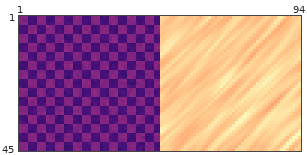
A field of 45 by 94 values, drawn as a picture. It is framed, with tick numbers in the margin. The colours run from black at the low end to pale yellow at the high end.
It is made of 1 by 2 panels. Panel 1,1: low, checkered. Panel 1,2: very high, slanting up to the right, faint in contrast.
